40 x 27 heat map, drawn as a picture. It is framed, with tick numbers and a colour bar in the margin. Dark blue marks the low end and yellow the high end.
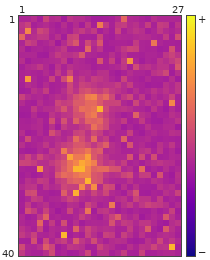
There are two bumps. The centre is the ninth with the highest average. The values are skewed, with a long tail toward high values. No overall slope runs across the table. There are no regular stripes. No seam splits the table.
